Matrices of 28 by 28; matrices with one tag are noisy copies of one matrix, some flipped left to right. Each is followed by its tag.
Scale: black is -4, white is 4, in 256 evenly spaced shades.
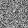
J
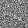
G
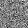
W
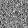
J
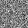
J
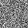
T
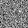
J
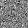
W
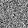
T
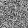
W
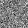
T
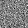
G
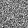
G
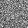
G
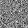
J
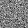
G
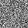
T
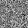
J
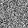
T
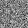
J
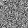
W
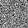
T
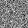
J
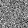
T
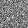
G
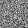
G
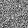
G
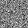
J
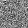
W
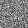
G
